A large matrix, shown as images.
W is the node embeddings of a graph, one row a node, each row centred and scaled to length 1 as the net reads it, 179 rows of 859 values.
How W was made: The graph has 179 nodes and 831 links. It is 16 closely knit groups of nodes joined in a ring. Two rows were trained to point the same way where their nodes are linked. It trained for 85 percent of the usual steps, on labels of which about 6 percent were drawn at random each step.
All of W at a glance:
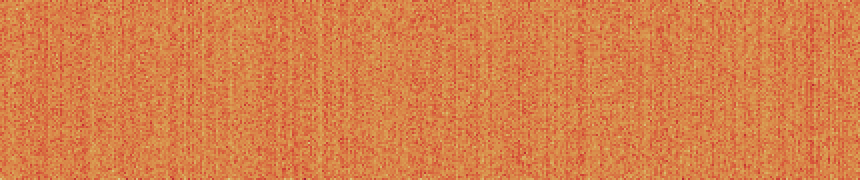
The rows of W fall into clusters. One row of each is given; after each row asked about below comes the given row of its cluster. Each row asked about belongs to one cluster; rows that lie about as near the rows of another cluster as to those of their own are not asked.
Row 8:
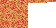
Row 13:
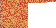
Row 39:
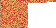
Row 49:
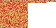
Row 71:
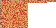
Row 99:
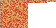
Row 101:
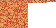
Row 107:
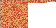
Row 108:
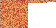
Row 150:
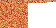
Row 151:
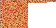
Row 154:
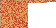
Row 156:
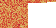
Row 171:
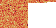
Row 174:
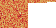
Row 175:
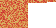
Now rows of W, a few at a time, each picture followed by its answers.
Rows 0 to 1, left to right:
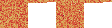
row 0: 150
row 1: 150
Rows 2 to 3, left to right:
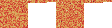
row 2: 49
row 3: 174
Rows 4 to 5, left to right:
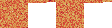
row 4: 175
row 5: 99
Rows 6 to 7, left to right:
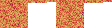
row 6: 49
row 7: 174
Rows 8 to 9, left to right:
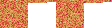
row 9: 49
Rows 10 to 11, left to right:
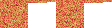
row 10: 156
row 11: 101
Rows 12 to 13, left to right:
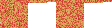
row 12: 108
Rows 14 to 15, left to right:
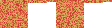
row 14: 71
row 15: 107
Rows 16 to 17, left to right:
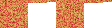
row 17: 156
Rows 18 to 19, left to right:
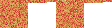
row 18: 39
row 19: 101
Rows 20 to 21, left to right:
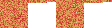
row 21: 39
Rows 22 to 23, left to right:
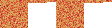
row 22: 39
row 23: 174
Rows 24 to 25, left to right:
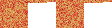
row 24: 8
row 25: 151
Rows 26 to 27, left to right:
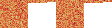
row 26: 151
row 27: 71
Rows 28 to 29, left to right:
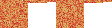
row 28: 71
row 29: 156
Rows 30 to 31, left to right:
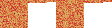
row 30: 49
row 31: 71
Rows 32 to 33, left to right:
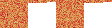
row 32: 175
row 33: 8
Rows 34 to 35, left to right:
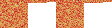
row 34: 101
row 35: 13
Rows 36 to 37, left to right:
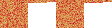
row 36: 101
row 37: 175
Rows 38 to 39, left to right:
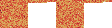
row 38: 13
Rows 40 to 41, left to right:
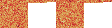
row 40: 171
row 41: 8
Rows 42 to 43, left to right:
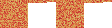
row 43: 108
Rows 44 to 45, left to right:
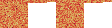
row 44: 107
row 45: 49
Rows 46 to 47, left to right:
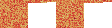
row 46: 156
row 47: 71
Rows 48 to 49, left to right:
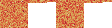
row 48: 174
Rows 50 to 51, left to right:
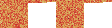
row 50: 156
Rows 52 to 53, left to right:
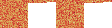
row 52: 71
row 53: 108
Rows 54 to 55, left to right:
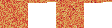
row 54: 174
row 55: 107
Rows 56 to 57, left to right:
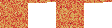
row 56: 174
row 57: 8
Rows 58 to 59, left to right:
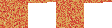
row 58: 108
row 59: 154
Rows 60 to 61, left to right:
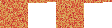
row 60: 174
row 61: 71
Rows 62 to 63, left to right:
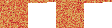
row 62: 150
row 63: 49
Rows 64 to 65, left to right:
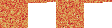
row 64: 13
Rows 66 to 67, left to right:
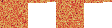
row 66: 174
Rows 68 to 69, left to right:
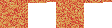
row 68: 101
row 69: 154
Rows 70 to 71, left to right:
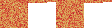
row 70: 108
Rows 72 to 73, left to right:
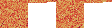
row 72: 101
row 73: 39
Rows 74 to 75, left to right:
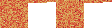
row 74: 171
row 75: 71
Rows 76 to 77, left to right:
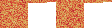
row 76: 13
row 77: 174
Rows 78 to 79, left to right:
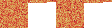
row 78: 101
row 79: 154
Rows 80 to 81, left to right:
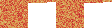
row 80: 151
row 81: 99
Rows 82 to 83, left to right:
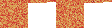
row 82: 101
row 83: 108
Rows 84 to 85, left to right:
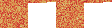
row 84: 156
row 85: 107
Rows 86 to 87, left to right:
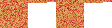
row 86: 151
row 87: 171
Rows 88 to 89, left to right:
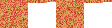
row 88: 107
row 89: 39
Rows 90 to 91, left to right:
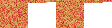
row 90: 39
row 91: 175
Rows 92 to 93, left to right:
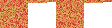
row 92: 150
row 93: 8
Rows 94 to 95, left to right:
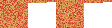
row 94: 151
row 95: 71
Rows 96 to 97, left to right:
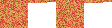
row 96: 8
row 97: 108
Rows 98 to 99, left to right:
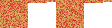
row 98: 49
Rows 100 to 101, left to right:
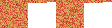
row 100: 71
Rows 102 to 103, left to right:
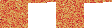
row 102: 8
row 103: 175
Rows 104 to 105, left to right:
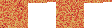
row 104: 151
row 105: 151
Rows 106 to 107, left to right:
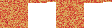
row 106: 175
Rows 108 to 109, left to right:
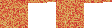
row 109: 71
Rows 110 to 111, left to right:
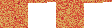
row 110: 154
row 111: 13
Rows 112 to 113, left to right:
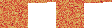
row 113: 108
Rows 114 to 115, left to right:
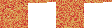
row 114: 8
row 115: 151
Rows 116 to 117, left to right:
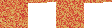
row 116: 13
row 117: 174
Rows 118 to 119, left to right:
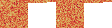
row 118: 39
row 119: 154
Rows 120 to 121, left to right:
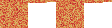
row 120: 107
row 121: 175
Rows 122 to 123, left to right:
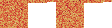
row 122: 151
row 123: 49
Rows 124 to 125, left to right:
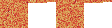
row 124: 108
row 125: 171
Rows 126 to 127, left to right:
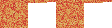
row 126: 8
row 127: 13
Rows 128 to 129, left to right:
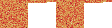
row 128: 39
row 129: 39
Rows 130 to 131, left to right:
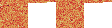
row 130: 171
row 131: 175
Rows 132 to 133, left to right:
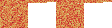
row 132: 171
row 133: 174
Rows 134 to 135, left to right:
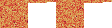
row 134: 171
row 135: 49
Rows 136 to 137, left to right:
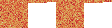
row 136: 151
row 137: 175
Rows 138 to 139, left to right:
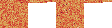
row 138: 108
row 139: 99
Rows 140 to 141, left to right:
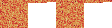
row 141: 101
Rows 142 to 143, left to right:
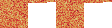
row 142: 99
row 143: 107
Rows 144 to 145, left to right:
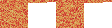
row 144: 8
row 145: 101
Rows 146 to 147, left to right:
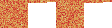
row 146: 174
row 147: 107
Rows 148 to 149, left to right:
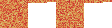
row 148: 151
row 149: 71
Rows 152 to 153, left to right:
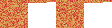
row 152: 101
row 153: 151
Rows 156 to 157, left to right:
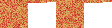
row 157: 39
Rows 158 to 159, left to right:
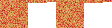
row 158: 39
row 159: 175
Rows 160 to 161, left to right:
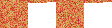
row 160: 39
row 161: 154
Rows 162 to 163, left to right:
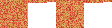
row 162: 71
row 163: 107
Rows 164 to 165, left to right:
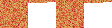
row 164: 174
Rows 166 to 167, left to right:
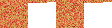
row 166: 99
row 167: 151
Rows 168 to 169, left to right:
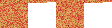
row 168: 171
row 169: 13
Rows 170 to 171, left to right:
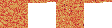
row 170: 101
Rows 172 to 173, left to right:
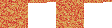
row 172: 101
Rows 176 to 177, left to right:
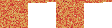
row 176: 49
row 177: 39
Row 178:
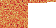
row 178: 99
